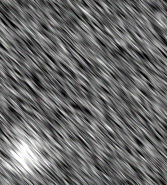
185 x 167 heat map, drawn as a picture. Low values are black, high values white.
No row or column stands out. One bump rises in the bottom left. The grain runs diagonally down to the right. The bottom left is the ninth with the highest average.
